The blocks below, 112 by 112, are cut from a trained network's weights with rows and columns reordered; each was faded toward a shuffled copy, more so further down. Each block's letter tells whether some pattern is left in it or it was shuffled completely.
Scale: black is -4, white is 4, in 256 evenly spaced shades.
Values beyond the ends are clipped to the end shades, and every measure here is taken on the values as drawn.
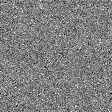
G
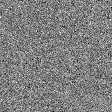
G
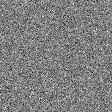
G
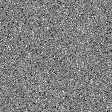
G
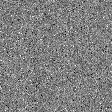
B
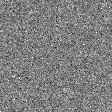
G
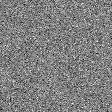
G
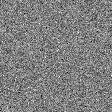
B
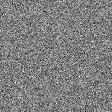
B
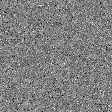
G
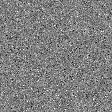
G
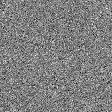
B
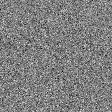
G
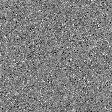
B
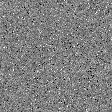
G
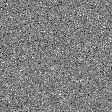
G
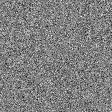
G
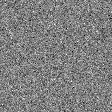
G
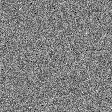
G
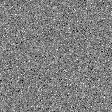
B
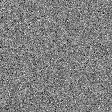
G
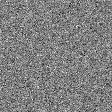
G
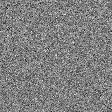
G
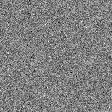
B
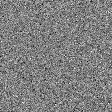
G
